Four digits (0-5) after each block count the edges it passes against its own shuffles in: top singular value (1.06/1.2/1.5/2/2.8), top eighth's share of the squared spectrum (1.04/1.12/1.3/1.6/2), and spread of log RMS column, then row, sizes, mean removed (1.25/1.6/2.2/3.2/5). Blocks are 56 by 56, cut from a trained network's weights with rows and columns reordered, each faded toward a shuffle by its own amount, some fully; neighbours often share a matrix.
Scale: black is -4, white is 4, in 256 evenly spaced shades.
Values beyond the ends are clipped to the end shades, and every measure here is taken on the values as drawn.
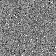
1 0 0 0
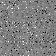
2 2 0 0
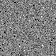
0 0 0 0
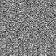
3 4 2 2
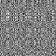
4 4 3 2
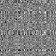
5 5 2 3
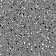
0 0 0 0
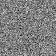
2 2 0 0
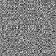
4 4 2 2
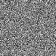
3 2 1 0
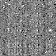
3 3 1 1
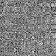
4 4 1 2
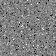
1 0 0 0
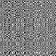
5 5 3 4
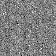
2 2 0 0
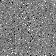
0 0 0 0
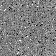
0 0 0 0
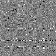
3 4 1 2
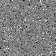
0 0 0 0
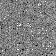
2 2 0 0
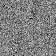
0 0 0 0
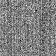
3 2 0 1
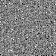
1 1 0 0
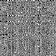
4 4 1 2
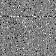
2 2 0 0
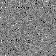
2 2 0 1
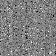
2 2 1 0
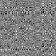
3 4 2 2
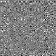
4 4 2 2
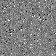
2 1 0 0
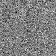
2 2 1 0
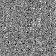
2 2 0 1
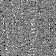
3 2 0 1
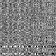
4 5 0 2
